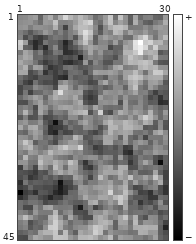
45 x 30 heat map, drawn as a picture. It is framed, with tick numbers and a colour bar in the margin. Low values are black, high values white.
The field is mottled with small blotches. The halves do not mirror each other. The top right is the ninth with the highest average. The histogram is bell-shaped.
